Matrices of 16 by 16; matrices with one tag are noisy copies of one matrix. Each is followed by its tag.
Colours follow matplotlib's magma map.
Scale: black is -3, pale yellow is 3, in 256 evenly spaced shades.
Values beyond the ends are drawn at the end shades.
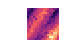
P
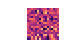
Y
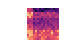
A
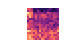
A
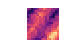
P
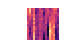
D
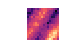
P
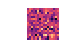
Y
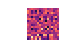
Y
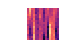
D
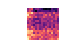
A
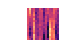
D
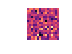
Y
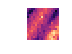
P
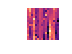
D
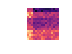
A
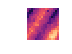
P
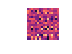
Y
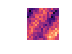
P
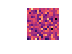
Y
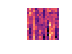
D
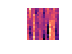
D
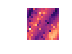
P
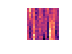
D
